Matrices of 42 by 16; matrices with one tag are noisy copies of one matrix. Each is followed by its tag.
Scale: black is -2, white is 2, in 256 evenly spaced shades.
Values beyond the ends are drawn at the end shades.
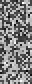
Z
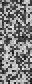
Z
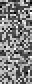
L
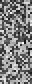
Z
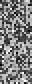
Z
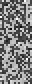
Z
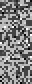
L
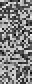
L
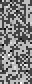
Z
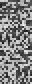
L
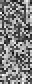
Z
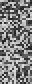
L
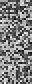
L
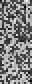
Z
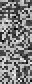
L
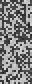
Z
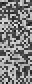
L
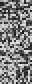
L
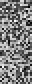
L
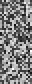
Z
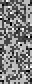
Z
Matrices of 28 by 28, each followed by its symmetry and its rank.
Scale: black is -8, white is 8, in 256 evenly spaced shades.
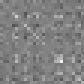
symmetric, rank five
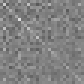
symmetric, rank five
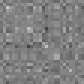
symmetric, rank three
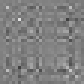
symmetric, rank three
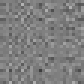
neither, rank five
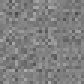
neither, rank five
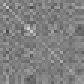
symmetric, rank five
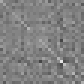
symmetric, rank five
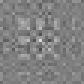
symmetric, rank three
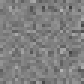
neither, rank five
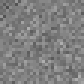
symmetric, full rank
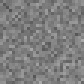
symmetric, full rank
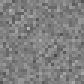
symmetric, full rank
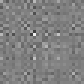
symmetric, rank three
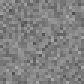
symmetric, full rank
